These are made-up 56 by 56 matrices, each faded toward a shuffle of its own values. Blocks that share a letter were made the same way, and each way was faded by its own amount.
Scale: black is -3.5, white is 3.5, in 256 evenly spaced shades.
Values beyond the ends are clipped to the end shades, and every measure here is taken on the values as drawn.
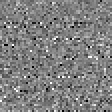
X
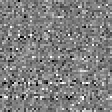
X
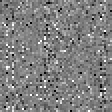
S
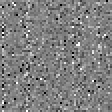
S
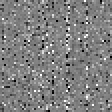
S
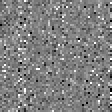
S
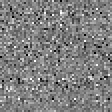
X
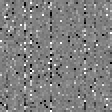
S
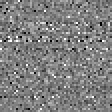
X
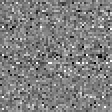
X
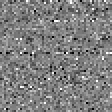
X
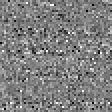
X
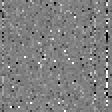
S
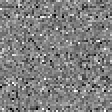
X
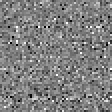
X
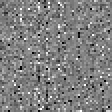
S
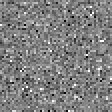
X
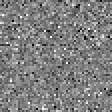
X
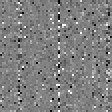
S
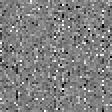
S
